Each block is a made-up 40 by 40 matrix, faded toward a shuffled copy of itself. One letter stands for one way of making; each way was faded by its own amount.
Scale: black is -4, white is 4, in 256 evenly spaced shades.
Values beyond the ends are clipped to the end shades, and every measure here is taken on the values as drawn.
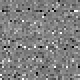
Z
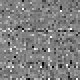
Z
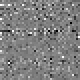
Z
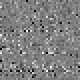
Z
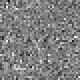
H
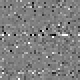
Z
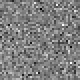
H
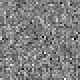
H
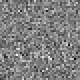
H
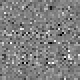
Z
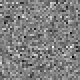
H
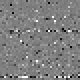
Z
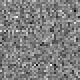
H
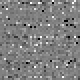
Z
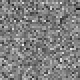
H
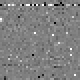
Z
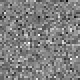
H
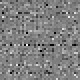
Z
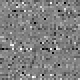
Z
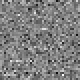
H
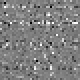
Z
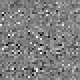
Z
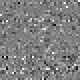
Z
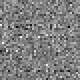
H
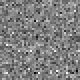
H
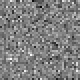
H
